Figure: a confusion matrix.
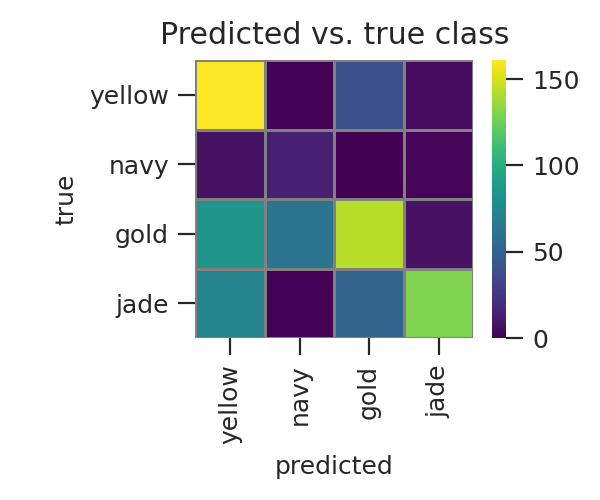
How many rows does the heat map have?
4
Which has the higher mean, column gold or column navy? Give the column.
gold
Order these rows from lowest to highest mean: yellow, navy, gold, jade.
navy, yellow, jade, gold
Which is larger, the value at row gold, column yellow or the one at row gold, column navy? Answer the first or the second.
the first
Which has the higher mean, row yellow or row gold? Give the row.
gold
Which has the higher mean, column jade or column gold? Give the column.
gold
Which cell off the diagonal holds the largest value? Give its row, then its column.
gold, yellow
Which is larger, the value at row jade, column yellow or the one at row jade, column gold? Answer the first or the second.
the first
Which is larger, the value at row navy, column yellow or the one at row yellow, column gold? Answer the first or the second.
the second
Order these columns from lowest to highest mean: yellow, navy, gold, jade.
navy, jade, gold, yellow
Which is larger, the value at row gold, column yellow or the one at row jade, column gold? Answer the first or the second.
the first
